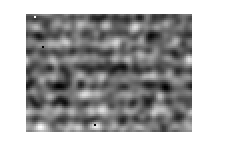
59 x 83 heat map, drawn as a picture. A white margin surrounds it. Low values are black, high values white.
Three lone cells stand out: one far higher and two far lower than their neighbours. Stripes running across repeat 7 times from top to bottom. The values follow a bell shape. There is no seam.
